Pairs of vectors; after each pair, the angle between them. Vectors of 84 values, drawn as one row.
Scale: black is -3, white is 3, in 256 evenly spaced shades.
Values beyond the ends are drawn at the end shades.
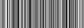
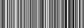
partly aligned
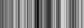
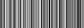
orthogonal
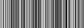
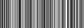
nearly opposite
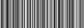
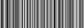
nearly parallel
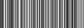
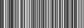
nearly parallel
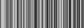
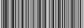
partly opposed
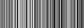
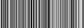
partly opposed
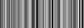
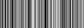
partly opposed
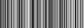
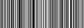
partly aligned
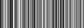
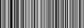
partly aligned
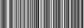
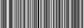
nearly parallel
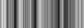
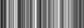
nearly opposite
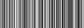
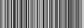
orthogonal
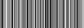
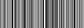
partly aligned
